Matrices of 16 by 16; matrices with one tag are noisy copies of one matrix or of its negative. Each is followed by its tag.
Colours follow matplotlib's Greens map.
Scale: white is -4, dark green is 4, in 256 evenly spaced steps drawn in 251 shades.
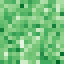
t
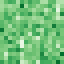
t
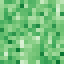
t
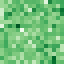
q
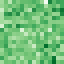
q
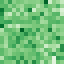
q
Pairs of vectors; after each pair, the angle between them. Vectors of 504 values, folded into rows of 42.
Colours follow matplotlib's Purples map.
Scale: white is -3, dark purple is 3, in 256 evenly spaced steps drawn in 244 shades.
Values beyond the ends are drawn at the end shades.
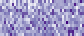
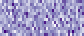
partly aligned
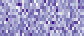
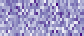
nearly opposite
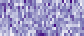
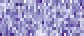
nearly opposite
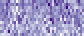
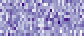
orthogonal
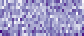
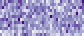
nearly opposite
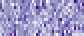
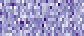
partly opposed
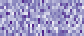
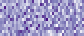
partly opposed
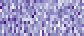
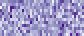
partly opposed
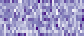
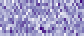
partly opposed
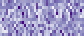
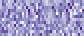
nearly opposite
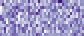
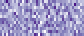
orthogonal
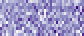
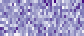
partly aligned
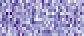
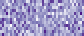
partly aligned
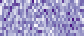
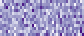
orthogonal
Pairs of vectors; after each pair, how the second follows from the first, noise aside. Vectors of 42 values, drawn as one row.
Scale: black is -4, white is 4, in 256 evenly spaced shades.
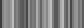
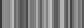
copied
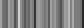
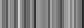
copied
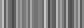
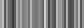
copied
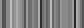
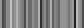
copied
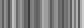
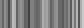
copied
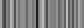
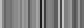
shuffled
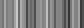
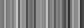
copied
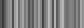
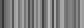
copied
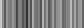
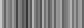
copied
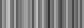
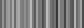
shuffled
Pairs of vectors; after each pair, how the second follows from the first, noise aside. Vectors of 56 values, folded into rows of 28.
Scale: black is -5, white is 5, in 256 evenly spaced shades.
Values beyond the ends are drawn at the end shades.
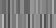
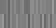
shrunk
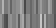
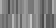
shuffled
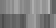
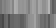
copied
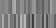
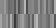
shuffled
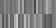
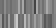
copied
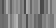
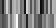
scaled up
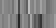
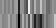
scaled up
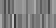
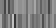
copied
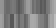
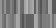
shuffled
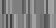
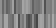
shuffled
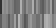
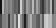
scaled up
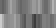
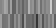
shuffled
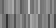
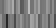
copied
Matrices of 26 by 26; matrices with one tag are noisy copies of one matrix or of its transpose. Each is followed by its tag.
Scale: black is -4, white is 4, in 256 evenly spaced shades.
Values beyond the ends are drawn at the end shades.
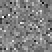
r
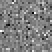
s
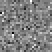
s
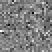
s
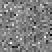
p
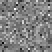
r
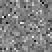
r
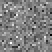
p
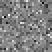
r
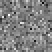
r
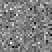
p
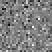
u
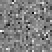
s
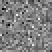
u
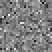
r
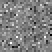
p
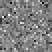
r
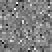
r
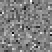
s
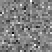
s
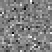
s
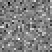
u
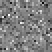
r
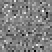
p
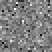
r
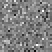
p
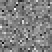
r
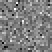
r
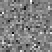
s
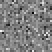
s
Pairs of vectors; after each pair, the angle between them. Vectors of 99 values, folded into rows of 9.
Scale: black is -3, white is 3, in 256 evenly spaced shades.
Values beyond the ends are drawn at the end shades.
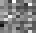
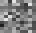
nearly parallel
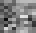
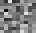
orthogonal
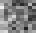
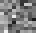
partly aligned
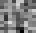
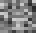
partly opposed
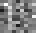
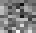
partly opposed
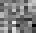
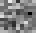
orthogonal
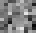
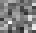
nearly opposite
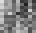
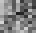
nearly parallel
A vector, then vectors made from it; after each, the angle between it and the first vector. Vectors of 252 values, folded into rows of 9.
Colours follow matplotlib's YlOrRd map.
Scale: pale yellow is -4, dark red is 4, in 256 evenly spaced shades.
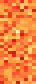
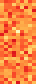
nearly parallel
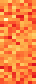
orthogonal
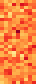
nearly opposite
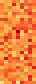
nearly opposite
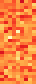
partly aligned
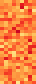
nearly opposite
